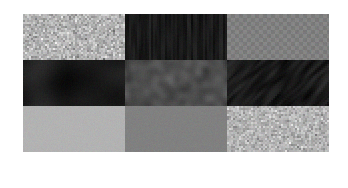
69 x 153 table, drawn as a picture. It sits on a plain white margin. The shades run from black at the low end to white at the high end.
The table splits into 3 rows of 3 panels. Panel 1,1: high, fine-grained. Panel 1,2: very low, streaked downward, faint in contrast. Panel 1,3: middling, checkered, faint in contrast. Panel 2,1: very low, smooth, faint in contrast. Panel 2,2: low, blotchy, faint in contrast. Panel 2,3: very low, slanting up to the right, faint in contrast. Panel 3,1: high, flat. Panel 3,2: middling, flat. Panel 3,3: high, fine-grained.
